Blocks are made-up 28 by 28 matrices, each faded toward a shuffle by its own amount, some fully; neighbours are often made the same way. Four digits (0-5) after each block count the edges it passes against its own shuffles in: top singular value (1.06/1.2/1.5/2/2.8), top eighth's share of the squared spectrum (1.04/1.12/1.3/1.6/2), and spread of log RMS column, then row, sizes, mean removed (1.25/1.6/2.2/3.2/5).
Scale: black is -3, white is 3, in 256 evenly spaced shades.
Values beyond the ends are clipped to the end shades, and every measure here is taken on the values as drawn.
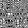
3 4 2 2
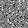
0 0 0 0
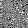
2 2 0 0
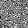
0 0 0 0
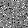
2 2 0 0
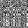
4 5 2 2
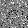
0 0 0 0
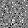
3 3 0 0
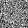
0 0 0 0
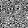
3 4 1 1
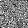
0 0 0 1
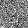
0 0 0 0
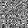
3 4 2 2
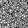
1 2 0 0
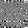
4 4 1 2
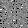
2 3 2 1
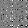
3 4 2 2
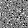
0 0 0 0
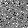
1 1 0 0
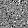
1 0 0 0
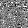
1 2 0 1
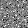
1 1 0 0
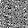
2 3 1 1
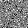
0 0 0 0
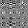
4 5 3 3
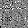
3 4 1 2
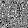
2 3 1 0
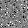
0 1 1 0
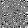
3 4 2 2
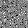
0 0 1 0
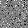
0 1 0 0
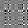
4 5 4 3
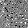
1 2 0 1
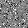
1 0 0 0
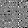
3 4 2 2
